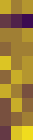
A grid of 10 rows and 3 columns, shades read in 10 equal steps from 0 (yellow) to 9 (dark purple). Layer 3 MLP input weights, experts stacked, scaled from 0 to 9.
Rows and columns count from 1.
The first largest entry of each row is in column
2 3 1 1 2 1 3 1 1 1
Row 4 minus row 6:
0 2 1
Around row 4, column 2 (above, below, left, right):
4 4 5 4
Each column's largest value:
7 8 9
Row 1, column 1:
2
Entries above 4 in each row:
0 3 0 1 0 1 1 2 2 1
